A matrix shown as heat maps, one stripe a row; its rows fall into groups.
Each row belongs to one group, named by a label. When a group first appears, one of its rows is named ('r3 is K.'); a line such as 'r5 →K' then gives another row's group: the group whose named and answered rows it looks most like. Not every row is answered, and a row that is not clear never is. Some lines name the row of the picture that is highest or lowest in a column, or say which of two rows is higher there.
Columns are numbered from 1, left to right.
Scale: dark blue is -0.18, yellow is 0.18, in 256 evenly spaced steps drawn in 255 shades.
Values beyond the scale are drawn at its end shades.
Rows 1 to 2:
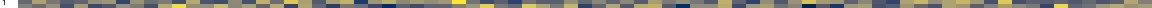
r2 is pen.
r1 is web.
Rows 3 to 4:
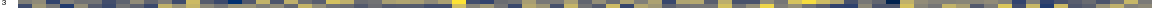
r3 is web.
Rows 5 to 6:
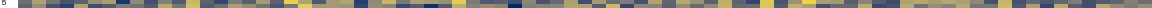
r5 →web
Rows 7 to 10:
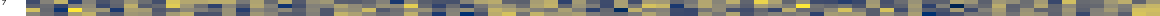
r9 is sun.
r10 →sun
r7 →pen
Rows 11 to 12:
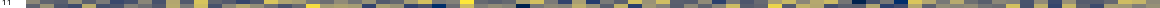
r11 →web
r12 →pen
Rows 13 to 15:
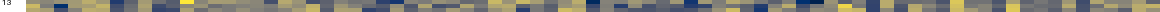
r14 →sun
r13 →sun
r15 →sun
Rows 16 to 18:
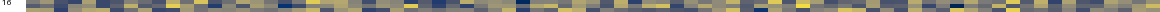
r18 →sun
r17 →pen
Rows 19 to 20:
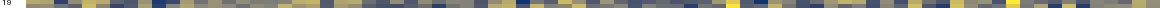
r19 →sun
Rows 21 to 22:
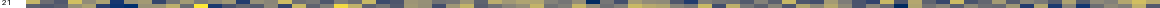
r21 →sun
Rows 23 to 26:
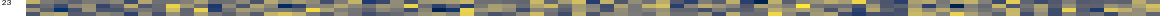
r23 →web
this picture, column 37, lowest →25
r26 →web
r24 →pen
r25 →pen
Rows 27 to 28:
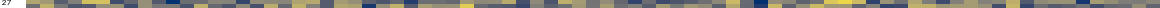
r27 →sun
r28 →web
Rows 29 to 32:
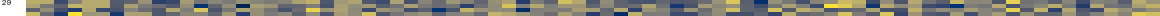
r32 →sun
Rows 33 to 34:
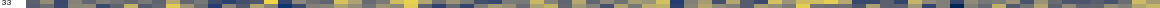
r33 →web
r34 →pen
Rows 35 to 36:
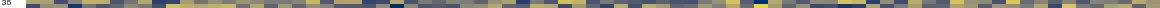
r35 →sun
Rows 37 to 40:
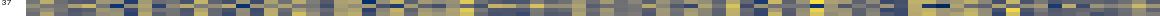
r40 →web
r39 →web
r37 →web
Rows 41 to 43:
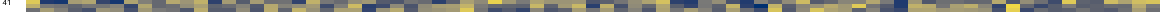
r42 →web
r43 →web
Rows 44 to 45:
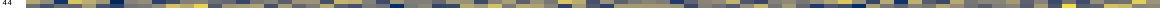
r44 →sun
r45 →pen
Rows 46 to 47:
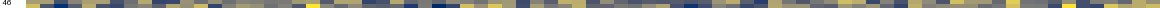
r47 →pen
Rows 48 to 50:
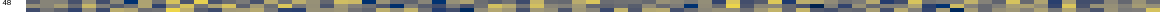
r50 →pen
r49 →sun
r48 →web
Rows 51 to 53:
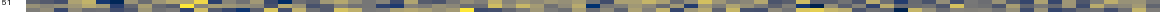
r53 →web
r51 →pen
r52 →sun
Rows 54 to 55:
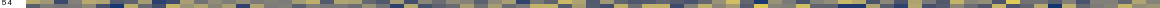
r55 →pen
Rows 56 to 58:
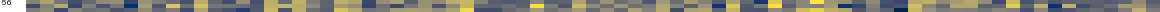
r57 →web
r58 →web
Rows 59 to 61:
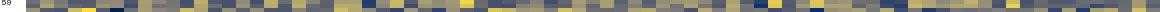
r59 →web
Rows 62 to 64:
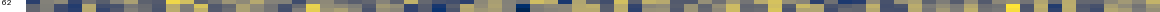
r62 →pen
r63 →pen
